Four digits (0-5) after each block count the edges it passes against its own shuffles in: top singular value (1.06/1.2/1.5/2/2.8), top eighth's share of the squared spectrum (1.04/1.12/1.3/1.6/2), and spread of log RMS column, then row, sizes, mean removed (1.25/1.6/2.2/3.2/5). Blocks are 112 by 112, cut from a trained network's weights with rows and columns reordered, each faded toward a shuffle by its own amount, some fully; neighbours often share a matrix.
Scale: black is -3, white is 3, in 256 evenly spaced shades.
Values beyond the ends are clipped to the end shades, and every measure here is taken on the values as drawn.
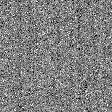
1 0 0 0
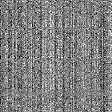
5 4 2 3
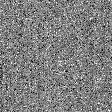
1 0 0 0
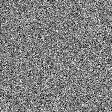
1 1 0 0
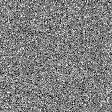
2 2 0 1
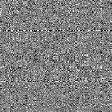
4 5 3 3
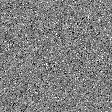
0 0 0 0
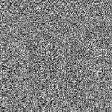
4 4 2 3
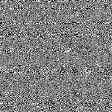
3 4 1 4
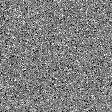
0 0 0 0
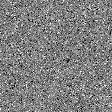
2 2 0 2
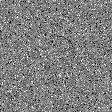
0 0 0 0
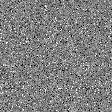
2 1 0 1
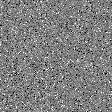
0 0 0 0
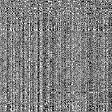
5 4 3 3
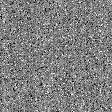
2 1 0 0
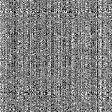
5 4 3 3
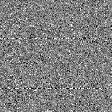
3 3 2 2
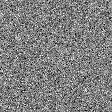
0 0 0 0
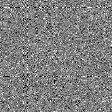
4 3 2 2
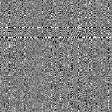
5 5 4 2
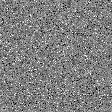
1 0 0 0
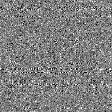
3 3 1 3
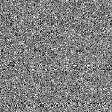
3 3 1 2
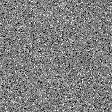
1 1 0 0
